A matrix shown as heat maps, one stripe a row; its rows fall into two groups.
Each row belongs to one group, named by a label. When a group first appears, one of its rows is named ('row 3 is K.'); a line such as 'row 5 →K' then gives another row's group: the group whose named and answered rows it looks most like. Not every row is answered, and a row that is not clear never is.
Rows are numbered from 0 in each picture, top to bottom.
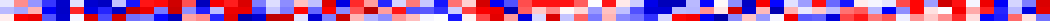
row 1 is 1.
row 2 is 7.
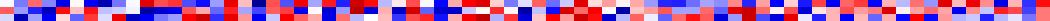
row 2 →7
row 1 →7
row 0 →1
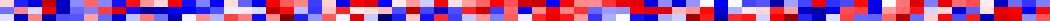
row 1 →7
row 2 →7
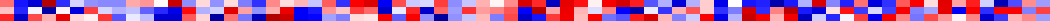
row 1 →7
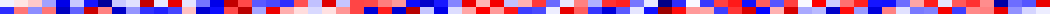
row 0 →1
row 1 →7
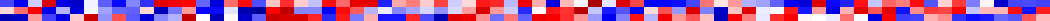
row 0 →1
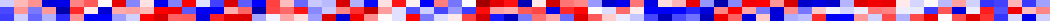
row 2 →1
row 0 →7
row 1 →1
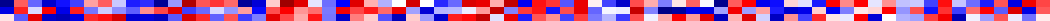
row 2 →7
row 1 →1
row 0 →7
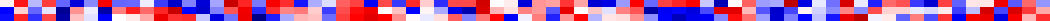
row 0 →7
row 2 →1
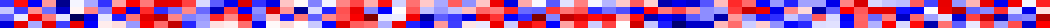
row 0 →1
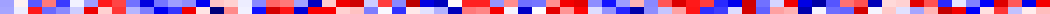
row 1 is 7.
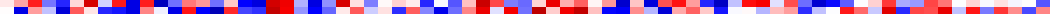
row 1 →7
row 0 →7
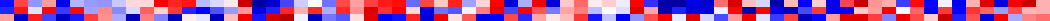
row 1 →1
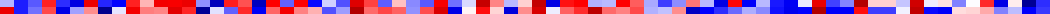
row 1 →1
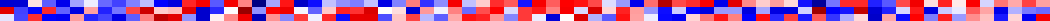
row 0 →7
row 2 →1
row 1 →1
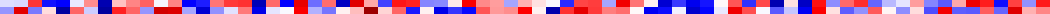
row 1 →1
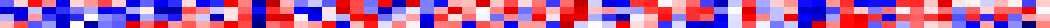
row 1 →7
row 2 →7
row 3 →1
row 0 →7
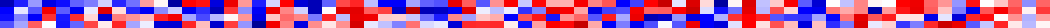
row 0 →7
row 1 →7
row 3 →7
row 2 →1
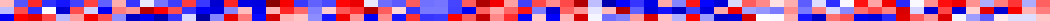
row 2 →7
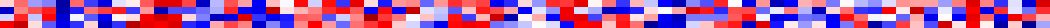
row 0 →1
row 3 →1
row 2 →1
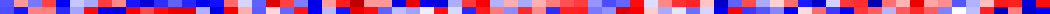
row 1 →1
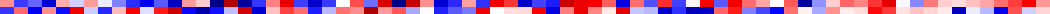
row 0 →7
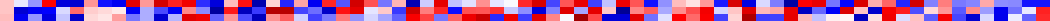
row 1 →7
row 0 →1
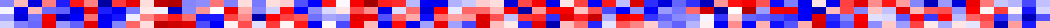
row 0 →1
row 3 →1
